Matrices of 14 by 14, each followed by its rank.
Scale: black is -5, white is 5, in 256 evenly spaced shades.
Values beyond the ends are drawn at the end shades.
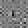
three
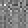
three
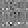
three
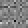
three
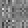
two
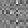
two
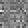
three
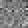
three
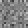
three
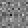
three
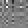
two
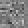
three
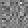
three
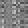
two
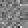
three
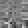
three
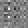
two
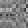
two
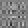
two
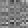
two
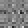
two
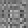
two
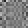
two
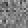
three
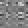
two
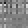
two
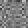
three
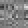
two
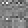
three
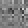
two
